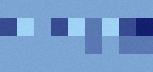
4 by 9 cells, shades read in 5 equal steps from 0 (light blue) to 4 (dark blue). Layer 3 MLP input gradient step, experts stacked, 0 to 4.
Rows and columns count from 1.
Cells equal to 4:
1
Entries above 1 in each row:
0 5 3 0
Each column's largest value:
3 1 1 3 1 2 1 3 4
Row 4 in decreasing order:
1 1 1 1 1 1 1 1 1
